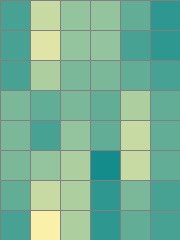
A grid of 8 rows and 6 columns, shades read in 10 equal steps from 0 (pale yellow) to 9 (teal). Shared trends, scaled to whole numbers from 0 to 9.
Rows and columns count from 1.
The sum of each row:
31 31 33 31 30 29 31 31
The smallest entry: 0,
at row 8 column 2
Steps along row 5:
up down up down up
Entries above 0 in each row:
6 6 6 6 6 6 6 5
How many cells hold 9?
1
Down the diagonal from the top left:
7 1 5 6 2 6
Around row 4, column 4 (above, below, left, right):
5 6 5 3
